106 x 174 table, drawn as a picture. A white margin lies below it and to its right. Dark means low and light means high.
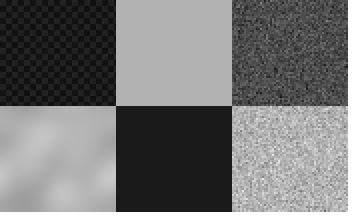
It is made of 2 by 3 panels. Panel 1,1: very low, checkered, faint in contrast. Panel 1,2: high, flat. Panel 1,3: low, fine-grained. Panel 2,1: high, smooth, faint in contrast. Panel 2,2: very low, flat. Panel 2,3: high, fine-grained.
